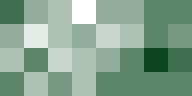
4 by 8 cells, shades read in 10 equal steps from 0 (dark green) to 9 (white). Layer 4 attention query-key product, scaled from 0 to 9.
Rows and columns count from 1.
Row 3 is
6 3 7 6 5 3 0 2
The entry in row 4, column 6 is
3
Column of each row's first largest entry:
4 2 3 2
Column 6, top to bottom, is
5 6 3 3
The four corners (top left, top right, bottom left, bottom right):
2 3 3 3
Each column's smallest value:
2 3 4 5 3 3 0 2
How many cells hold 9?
1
